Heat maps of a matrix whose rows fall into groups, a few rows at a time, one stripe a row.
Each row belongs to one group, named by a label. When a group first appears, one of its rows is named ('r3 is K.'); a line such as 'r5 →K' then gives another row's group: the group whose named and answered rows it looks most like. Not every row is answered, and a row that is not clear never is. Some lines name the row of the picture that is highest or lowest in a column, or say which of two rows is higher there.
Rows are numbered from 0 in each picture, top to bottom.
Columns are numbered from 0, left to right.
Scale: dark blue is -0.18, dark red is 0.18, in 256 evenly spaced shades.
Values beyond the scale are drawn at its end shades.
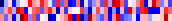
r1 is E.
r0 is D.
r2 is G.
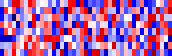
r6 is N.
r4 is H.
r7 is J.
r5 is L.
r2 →D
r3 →G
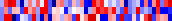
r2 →G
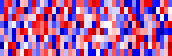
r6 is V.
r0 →G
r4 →L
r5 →D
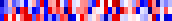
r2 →J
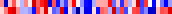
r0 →N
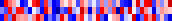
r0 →H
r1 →E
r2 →J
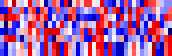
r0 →J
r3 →D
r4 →L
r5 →H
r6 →L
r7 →L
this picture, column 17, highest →2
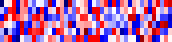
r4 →D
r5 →G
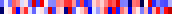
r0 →N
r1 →V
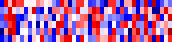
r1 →G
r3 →V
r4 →V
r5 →N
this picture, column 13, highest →1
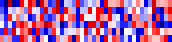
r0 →D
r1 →L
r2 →N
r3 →L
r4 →J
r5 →G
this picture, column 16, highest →1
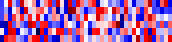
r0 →G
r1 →N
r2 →J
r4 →V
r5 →H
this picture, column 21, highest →2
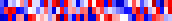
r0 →L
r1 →H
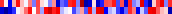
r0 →E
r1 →L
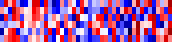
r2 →J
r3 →L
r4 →V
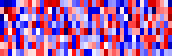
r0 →L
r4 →H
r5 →G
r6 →G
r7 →N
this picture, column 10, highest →3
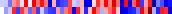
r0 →N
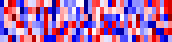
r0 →V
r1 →H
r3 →E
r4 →L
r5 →D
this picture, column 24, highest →5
